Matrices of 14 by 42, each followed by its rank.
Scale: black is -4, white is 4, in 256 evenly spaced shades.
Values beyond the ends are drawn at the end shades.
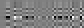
one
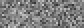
full rank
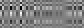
one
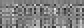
three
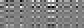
one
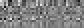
three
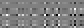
one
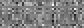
three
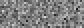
full rank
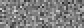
full rank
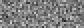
full rank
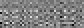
three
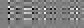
one
